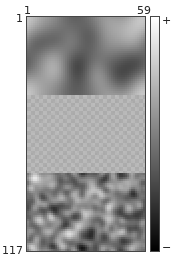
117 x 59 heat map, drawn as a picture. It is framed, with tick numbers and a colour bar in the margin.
It is made of 3 by 1 panels. Panel 1,1: middling, smooth, strong in contrast. Panel 2,1: high, checkered, faint in contrast. Panel 3,1: middling, blotchy, strong in contrast.
